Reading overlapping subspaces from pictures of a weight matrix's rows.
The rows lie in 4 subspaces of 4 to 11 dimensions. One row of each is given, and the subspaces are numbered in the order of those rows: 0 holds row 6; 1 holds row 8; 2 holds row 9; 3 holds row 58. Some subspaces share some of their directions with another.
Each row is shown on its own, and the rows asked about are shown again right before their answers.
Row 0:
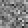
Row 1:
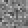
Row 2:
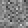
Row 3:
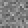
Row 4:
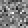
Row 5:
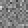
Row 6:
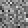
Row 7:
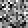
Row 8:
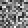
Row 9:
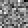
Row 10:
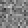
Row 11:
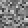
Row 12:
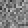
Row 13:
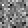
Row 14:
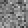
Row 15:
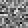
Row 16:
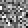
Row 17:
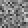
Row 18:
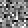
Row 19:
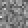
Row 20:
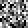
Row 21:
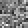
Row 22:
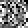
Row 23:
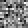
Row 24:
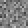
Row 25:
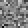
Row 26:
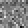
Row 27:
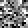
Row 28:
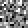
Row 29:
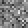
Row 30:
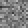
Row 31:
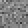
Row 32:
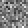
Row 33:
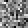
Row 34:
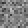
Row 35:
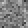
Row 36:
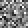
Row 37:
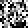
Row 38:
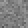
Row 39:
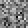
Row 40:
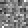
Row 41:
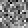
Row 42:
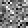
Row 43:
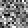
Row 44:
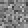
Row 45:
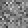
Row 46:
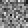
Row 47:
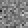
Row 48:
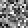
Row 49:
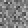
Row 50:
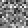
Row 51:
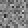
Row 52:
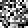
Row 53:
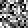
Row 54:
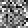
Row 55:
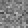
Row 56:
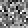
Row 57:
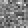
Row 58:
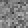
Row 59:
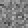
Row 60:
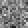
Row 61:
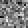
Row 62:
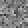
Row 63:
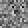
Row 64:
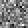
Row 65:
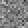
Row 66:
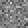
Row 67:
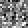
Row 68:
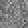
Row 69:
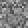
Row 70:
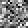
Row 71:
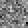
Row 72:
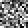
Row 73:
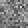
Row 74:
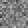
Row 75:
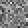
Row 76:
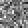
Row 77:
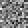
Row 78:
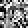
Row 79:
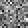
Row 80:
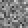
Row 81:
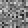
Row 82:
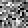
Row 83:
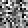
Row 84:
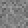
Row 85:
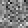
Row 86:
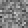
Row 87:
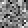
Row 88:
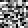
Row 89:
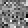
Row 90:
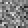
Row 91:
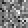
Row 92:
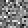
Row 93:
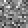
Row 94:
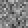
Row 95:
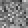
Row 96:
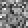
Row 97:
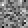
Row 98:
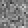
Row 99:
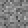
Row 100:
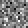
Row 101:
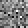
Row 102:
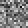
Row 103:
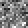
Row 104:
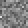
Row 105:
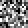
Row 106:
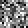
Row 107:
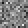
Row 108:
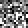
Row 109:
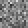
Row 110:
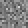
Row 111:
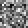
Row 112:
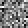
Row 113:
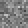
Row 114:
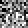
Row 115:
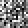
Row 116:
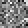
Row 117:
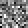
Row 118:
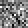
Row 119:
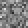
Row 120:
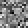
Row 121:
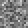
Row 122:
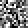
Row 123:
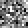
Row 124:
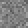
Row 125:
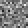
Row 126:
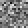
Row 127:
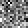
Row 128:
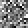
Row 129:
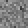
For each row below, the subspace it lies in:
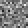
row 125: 3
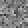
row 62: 2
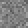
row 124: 3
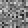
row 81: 2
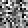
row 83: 1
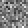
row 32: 1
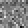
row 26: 2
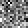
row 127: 0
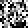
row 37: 3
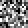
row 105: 3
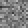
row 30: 1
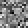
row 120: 0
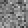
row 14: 3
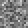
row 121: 3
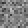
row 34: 2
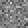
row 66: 3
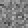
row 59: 3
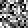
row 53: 0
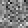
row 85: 0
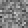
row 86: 2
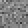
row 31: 2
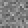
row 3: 1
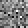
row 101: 2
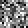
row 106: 3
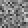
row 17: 2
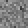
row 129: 1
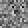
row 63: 2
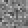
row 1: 1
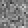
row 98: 1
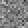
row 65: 1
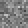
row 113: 2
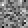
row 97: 3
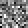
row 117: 2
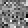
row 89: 2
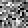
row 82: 1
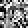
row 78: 2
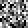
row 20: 0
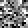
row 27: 3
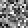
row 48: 0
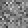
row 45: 2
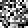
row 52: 1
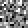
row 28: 3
